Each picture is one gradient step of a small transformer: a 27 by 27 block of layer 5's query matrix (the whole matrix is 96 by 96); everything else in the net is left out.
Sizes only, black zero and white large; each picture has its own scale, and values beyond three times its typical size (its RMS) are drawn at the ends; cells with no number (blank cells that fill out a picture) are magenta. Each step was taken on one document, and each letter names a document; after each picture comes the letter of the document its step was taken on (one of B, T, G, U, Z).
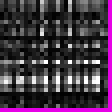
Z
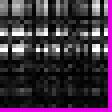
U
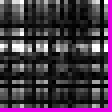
U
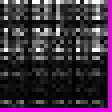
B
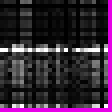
U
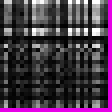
B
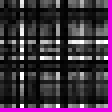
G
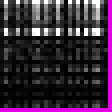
B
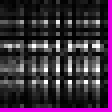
Z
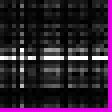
G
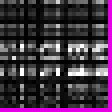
G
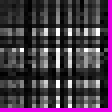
Z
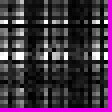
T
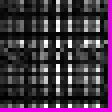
Z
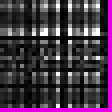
Z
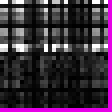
T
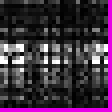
T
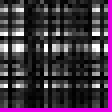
T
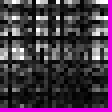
U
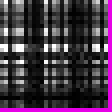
T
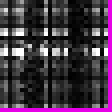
T
